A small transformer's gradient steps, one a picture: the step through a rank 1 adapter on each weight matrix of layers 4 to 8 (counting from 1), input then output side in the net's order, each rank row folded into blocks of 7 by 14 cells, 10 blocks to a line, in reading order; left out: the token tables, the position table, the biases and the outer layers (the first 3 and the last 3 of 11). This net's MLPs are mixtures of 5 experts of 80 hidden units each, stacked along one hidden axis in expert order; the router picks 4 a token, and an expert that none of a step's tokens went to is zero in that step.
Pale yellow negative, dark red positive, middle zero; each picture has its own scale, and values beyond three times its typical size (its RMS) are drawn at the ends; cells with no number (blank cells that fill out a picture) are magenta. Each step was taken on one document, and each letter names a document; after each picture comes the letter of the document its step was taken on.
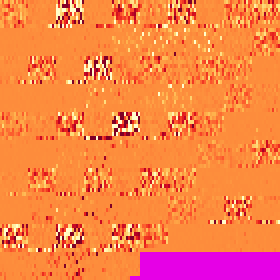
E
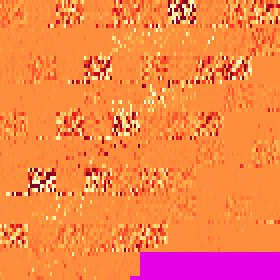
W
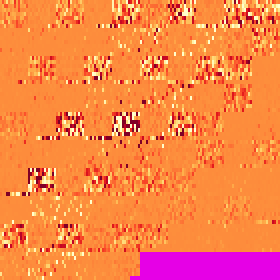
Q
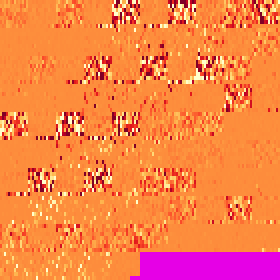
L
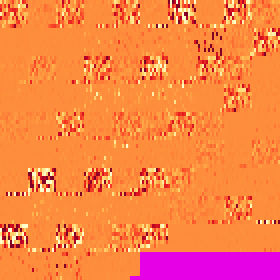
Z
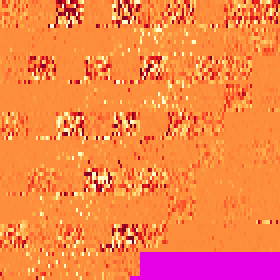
Q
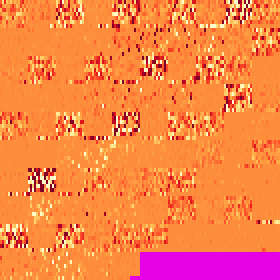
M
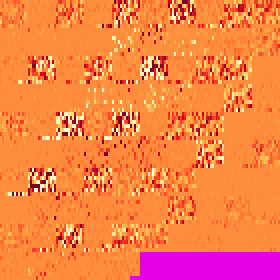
W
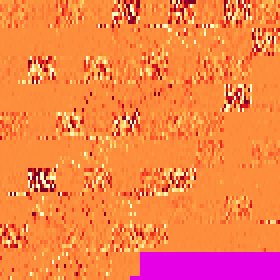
M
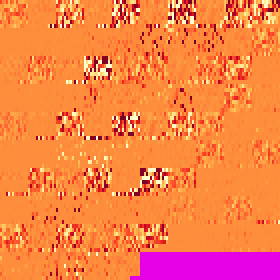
E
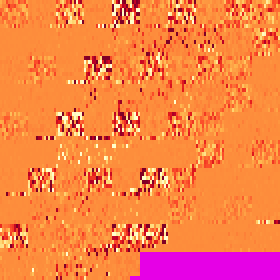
E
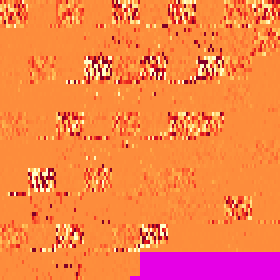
Z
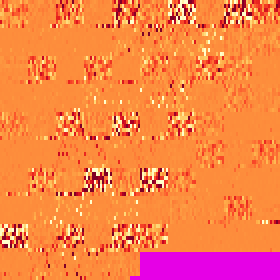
W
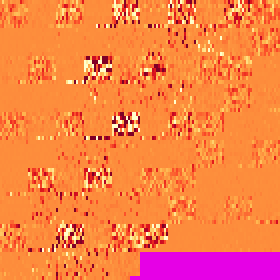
E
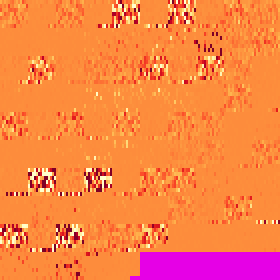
Z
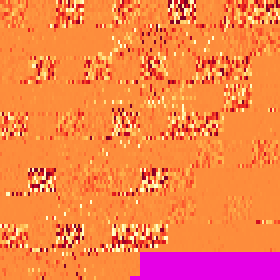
W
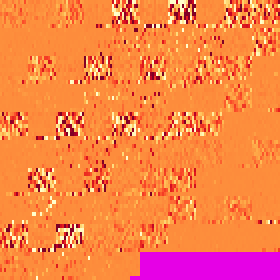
L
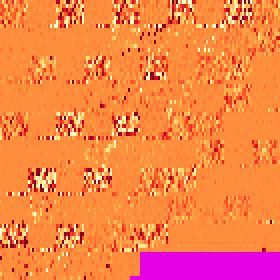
M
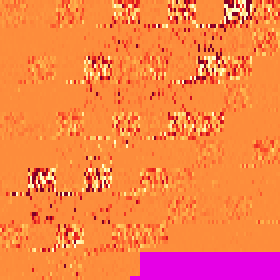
Z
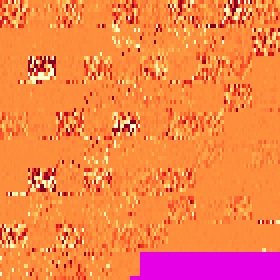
M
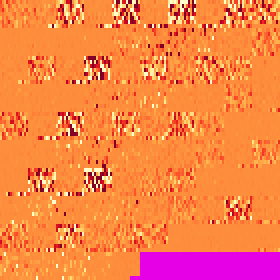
L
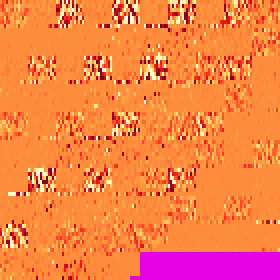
L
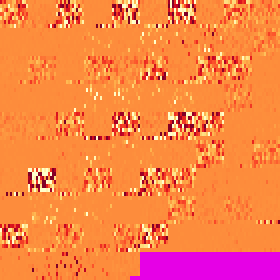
Z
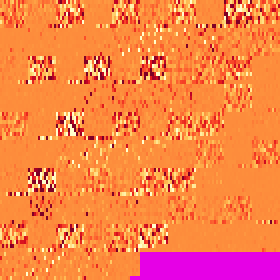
M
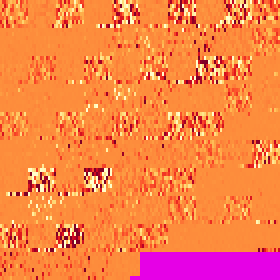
L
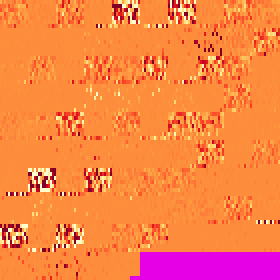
Z
